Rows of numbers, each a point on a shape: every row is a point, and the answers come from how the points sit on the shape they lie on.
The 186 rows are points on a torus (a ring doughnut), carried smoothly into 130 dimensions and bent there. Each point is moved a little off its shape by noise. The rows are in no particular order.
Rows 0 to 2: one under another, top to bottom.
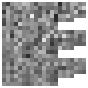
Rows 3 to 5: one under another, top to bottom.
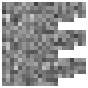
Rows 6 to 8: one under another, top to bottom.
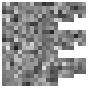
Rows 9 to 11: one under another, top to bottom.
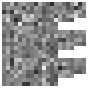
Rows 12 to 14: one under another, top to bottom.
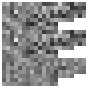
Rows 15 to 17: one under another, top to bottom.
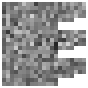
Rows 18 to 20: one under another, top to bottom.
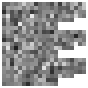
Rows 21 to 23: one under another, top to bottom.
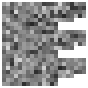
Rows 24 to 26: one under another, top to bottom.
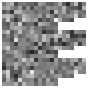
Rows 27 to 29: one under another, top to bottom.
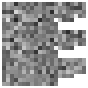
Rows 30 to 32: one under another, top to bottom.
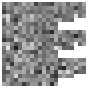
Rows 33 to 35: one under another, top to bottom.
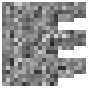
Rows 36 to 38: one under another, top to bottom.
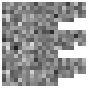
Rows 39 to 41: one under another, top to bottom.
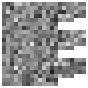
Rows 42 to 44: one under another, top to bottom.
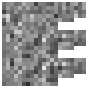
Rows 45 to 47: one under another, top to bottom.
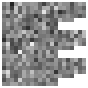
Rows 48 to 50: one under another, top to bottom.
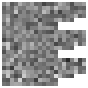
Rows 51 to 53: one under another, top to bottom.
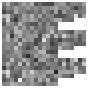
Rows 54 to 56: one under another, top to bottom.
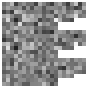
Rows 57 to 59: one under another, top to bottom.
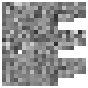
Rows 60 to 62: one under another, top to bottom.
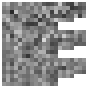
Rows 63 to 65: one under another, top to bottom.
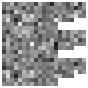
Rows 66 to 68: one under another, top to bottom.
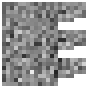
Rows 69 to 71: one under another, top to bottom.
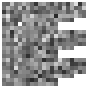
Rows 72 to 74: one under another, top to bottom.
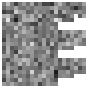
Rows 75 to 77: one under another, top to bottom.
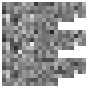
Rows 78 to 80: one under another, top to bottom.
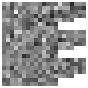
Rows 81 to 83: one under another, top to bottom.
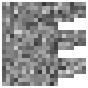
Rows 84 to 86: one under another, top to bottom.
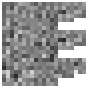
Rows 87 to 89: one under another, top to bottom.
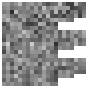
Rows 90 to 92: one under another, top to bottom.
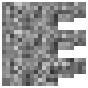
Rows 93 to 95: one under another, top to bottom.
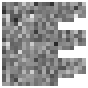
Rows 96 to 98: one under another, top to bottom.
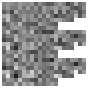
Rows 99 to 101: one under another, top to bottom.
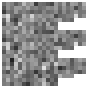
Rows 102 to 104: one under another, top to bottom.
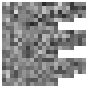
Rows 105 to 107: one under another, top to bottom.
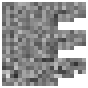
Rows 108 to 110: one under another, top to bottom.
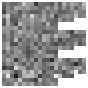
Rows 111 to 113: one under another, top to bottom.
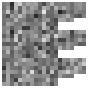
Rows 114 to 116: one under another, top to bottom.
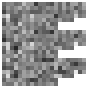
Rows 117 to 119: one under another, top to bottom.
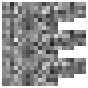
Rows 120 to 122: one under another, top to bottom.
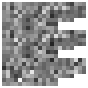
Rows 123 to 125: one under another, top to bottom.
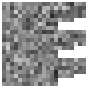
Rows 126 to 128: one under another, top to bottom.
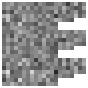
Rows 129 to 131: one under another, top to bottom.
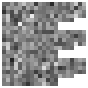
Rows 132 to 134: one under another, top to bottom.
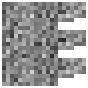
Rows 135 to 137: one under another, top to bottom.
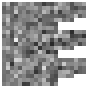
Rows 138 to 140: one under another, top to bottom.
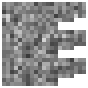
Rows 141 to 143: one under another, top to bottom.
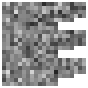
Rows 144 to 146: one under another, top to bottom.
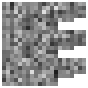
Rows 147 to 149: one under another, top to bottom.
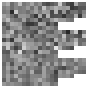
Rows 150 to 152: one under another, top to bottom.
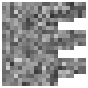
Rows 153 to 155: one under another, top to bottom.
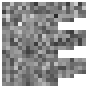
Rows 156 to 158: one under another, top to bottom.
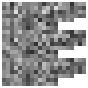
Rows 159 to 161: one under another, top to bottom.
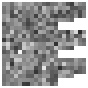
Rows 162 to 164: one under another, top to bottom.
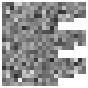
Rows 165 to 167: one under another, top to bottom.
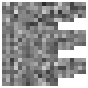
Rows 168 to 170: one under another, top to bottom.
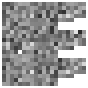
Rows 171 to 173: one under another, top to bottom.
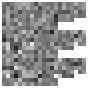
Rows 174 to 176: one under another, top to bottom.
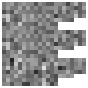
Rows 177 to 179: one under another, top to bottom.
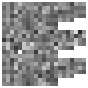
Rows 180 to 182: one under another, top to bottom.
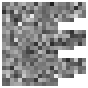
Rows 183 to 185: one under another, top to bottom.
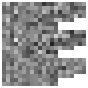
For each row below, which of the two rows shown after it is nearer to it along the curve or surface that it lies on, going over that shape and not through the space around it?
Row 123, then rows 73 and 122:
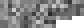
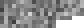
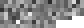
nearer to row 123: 73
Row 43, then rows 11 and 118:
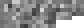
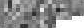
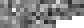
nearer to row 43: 11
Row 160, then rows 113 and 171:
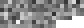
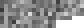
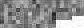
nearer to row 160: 171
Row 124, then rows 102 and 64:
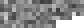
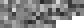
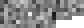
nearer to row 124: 102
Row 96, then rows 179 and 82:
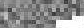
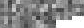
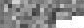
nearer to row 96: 179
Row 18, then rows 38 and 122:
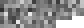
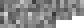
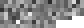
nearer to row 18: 122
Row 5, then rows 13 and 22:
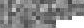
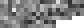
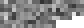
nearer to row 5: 22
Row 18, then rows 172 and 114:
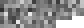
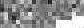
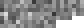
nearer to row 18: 172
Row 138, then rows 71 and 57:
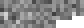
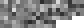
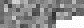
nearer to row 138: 71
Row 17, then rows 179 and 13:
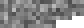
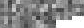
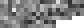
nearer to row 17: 179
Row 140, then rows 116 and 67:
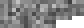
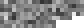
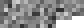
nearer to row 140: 116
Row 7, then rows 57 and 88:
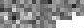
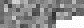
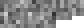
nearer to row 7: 88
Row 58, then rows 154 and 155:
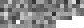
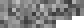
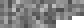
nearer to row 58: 154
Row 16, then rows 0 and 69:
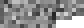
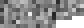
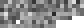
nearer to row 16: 0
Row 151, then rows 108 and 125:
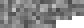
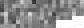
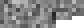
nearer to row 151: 125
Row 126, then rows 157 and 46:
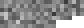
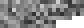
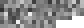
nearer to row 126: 157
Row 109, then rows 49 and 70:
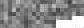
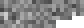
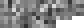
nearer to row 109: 49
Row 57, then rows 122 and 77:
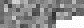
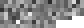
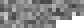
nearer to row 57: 77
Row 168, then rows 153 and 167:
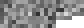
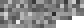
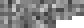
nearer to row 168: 167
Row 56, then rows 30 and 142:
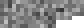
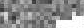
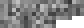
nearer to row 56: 142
